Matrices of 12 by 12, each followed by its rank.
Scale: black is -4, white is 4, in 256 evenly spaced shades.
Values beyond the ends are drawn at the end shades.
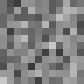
full rank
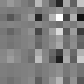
one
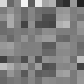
two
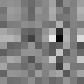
two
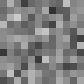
full rank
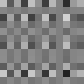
one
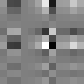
one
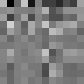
two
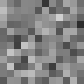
full rank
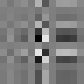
one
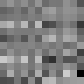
two
